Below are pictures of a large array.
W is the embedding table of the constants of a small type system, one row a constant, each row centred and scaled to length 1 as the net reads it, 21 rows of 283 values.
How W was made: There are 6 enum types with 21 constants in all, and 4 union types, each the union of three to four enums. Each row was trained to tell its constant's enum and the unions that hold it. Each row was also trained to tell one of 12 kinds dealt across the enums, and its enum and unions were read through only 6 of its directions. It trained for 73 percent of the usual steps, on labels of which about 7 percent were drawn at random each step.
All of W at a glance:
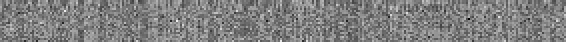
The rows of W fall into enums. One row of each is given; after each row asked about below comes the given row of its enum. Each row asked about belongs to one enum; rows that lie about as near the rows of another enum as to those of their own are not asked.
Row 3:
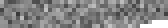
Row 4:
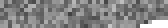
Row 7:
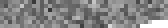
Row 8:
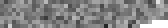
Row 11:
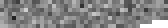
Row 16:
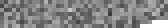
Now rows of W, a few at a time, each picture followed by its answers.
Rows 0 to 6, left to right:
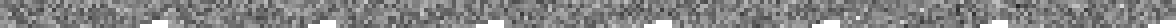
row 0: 16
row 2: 3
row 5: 11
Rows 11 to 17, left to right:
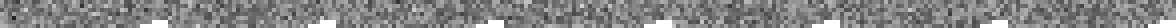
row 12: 7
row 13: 8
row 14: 7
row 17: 7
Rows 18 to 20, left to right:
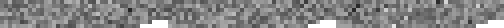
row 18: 16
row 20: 16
